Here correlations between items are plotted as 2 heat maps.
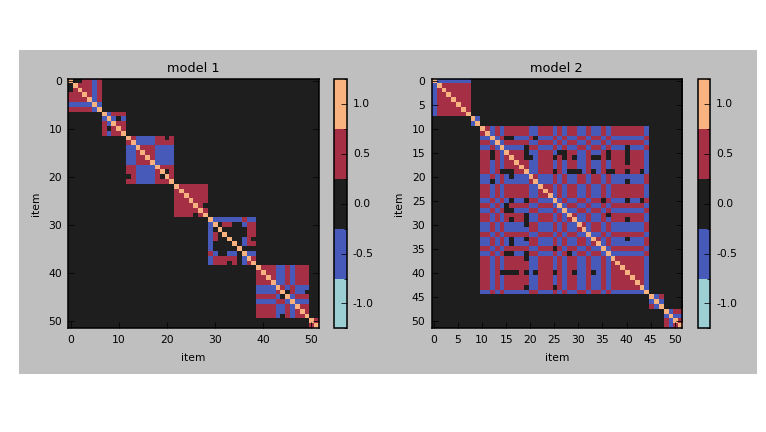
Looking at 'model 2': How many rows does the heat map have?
52
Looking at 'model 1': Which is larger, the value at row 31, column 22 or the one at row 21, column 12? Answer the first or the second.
the second
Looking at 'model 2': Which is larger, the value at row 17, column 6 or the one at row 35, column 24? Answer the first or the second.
the second
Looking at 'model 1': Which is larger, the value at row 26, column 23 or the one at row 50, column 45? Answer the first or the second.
the first
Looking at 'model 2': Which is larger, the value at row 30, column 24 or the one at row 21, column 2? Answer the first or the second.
the second
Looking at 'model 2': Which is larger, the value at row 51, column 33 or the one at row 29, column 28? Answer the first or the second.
the second
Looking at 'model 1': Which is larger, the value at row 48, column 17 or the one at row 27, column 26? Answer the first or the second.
the second
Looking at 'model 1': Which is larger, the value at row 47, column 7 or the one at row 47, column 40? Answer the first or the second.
the second
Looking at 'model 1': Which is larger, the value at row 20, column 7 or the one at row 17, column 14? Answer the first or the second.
the second
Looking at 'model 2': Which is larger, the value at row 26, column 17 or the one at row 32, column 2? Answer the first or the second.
the first
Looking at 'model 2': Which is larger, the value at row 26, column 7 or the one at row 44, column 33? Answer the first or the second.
the second
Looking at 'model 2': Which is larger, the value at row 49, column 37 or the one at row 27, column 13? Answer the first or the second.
the first
